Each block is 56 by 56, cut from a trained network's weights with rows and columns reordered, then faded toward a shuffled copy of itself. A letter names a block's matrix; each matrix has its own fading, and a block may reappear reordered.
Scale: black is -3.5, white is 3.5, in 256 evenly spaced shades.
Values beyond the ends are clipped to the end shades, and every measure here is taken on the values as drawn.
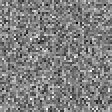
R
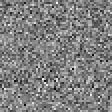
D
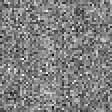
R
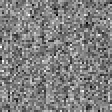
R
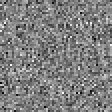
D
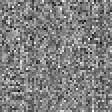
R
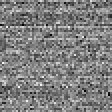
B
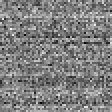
B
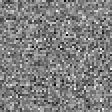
D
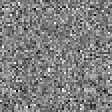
D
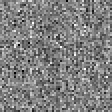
R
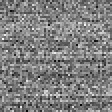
B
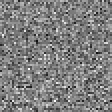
D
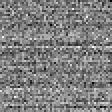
B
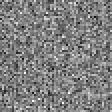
R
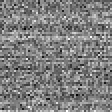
B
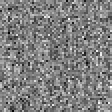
R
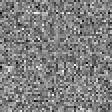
D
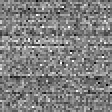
B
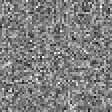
R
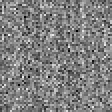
R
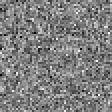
D
